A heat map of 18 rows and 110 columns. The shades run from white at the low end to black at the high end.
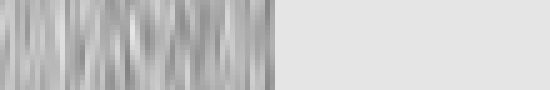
It is made of 1 by 2 panels. Panel 1,1: low, streaked downward. Panel 1,2: very low, flat.
